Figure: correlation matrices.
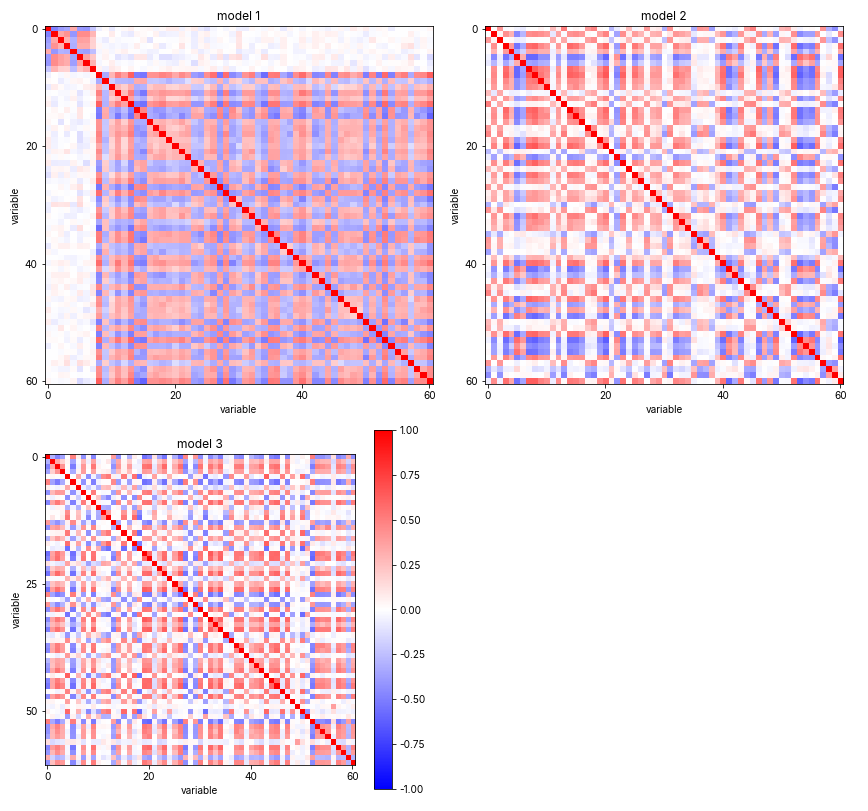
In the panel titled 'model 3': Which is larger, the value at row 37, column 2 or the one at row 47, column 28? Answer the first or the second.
the first
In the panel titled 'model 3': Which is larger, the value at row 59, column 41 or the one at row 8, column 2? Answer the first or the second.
the second
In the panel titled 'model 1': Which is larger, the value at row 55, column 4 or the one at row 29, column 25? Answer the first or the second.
the first
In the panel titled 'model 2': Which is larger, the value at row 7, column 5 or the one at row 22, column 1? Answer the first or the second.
the second
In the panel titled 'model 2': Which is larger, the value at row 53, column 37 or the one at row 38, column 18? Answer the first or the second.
the first
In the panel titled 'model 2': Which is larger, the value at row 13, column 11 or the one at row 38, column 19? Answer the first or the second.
the first
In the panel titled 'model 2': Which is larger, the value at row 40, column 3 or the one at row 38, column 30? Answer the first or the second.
the first
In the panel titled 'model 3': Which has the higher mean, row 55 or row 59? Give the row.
55
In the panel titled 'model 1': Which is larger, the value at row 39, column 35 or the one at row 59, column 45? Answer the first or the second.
the first
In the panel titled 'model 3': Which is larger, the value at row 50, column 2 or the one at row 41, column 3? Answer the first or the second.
the second
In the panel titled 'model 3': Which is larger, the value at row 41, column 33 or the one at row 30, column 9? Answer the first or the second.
the second
